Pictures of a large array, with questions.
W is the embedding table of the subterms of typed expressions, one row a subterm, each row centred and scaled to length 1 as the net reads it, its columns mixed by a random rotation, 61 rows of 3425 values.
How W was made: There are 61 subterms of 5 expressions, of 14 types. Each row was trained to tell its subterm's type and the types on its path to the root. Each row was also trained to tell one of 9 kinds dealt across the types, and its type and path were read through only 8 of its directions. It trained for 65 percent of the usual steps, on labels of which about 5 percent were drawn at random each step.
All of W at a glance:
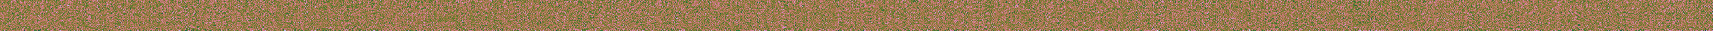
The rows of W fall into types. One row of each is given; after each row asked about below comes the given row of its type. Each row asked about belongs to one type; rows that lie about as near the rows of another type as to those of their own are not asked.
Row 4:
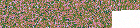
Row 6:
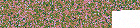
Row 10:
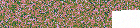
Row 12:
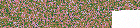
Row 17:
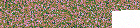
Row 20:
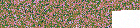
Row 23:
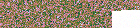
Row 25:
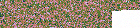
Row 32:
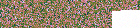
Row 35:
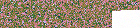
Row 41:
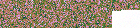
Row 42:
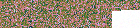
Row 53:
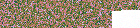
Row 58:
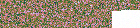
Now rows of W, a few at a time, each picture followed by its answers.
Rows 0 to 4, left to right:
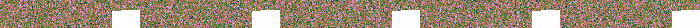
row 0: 23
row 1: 41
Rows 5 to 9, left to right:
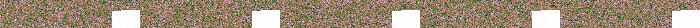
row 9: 35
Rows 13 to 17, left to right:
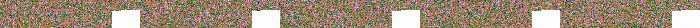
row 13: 25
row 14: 6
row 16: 58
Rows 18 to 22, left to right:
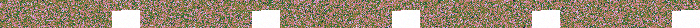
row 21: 41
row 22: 42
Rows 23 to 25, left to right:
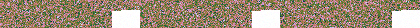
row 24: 58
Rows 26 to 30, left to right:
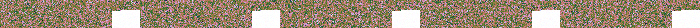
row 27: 35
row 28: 17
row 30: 53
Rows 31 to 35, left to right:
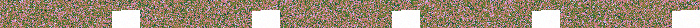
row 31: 42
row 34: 25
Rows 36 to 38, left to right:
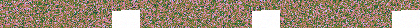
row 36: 42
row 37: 53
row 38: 58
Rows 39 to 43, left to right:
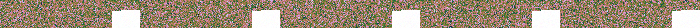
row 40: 6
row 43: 10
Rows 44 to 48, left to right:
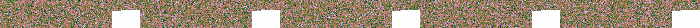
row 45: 17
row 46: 53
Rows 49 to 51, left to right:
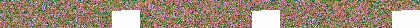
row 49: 17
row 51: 32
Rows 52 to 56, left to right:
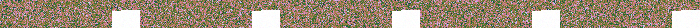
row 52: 6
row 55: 20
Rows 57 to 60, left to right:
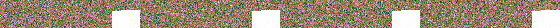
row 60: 12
